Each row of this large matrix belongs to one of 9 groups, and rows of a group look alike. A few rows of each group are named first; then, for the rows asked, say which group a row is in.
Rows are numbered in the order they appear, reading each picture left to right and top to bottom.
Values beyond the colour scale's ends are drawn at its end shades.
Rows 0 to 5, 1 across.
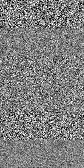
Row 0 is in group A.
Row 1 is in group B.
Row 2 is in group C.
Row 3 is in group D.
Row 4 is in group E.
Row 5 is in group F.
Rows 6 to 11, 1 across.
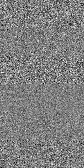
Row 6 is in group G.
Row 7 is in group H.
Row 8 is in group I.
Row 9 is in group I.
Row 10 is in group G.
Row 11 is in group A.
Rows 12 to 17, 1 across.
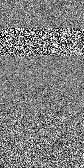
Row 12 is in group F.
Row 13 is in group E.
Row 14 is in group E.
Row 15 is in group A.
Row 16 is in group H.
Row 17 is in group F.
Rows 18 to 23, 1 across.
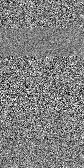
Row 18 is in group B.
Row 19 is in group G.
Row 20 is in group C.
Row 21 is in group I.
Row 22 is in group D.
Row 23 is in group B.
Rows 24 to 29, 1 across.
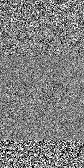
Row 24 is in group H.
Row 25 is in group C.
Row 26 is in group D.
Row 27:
C
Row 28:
I
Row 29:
I
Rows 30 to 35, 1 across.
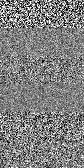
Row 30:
I
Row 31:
B
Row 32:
A
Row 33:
H
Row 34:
A
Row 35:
B
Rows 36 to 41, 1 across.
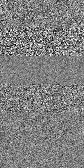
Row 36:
G
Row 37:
C
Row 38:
I
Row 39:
D
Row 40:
A
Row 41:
B
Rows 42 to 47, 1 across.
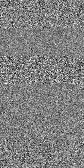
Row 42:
I
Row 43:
F
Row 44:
I
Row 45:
B
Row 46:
D
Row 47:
G
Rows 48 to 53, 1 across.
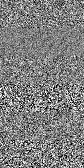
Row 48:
F
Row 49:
A
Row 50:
C
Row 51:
G
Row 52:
G
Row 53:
E
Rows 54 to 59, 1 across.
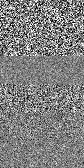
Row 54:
I
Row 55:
B
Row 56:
I
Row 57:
G
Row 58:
F
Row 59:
H
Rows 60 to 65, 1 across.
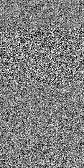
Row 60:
A
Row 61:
A
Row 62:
B
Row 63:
H
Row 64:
B
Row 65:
A
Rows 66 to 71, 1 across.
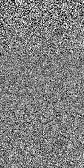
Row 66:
E
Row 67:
F
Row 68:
A
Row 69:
C
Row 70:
E
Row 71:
F
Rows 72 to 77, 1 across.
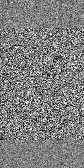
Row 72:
B
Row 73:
E
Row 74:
C
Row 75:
D
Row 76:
A
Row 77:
E
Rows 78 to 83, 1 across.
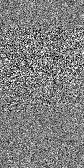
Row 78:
B
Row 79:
D
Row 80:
C
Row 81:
C
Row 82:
D
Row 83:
B
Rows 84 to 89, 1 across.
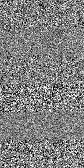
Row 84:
H
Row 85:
F
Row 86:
B
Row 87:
C
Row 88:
D
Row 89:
C
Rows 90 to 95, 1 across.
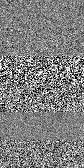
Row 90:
I
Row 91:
B
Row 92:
G
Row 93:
A
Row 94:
F
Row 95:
D
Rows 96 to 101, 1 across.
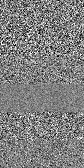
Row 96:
D
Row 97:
I
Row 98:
E
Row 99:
D
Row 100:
B
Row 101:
F
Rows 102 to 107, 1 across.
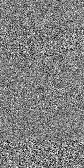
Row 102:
D
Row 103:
D
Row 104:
C
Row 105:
H
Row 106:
G
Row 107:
B
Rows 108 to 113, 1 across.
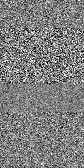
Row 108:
C
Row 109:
E
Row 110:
D
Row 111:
B
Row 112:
B
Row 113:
D
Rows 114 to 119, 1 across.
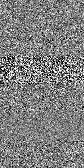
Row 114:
G
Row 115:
C
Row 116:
F
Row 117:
H
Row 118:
I
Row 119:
D
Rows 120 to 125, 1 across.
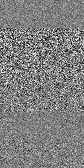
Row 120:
E
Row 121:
G
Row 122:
I
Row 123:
H
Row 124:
I
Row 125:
E
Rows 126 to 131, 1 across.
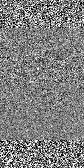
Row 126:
A
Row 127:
G
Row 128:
H
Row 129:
A
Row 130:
D
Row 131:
I
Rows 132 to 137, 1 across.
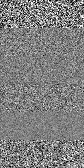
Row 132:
B
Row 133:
I
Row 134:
D
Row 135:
E
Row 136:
E
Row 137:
D
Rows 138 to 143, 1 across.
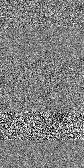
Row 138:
I
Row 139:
G
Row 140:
A
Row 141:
G
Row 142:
F
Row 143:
D
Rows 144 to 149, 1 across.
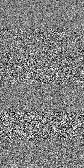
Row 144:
D
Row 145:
H
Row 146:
B
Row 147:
D
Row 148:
E
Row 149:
B
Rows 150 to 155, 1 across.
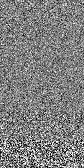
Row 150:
E
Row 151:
I
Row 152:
F
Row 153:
A
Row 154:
I
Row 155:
D
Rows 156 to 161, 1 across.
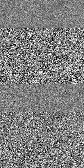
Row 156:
F
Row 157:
C
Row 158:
G
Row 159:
I
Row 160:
F
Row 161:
G
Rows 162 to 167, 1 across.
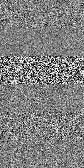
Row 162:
G
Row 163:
D
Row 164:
B
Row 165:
F
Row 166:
B
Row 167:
H
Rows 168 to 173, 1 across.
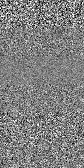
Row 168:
I
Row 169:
F
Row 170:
E
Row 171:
B
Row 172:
H
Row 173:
B
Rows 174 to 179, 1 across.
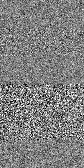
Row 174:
A
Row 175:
I
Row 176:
D
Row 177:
C
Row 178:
F
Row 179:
G
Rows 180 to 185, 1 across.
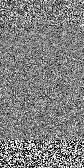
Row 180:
F
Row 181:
E
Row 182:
E
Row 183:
G
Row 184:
H
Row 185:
E
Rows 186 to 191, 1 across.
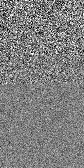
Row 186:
F
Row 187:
H
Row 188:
I
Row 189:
A
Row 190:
F
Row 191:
I
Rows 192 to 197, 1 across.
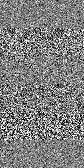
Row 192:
H
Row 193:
F
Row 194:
E
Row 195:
H
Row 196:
I
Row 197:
I
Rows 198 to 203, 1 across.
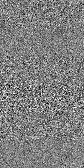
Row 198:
A
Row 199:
F
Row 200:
I
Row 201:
I
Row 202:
G
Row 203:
E
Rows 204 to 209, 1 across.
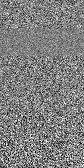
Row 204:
B
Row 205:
B
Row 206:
C
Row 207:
D
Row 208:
H
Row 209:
F
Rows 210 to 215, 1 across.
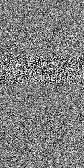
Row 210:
G
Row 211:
C
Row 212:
A
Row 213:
G
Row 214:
A
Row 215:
C
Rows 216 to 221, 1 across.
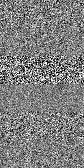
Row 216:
G
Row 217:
A
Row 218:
A
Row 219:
F
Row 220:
B
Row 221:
B
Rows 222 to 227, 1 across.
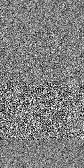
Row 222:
I
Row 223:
A
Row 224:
D
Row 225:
A
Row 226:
F
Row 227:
I
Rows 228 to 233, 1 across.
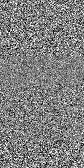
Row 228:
H
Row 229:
C
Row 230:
H
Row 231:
D
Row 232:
E
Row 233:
G
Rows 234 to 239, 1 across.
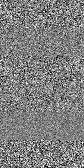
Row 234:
G
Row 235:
I
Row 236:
G
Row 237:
C
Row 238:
I
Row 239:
D
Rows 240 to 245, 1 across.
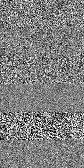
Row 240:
F
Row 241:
A
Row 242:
I
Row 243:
F
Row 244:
F
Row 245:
B
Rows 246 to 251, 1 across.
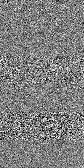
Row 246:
H
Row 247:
H
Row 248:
G
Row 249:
E
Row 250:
A
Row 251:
F
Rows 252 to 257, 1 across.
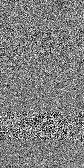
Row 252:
F
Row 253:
A
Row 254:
I
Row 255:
H
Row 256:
A
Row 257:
D
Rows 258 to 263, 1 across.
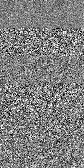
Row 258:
F
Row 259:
E
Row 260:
A
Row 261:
C
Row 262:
I
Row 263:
G
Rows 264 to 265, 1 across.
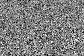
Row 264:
A
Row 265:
D
